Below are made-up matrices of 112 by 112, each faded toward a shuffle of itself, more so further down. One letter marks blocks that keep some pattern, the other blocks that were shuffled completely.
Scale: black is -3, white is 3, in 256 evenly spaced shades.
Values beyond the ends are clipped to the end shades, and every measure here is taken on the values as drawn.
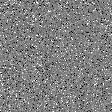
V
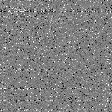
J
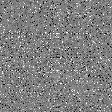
J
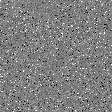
V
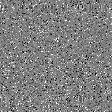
J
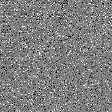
J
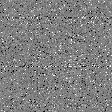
J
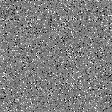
J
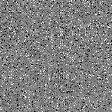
J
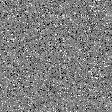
J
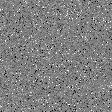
V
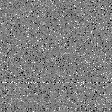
J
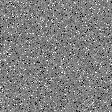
V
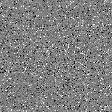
J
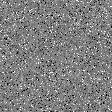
V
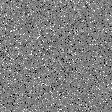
V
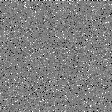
J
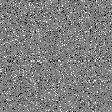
J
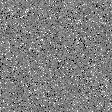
V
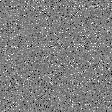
J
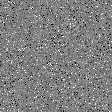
V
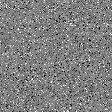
J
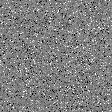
V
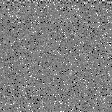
J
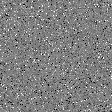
V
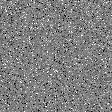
V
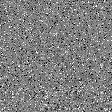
J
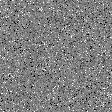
V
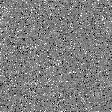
J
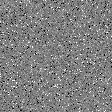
V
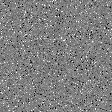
V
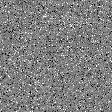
J
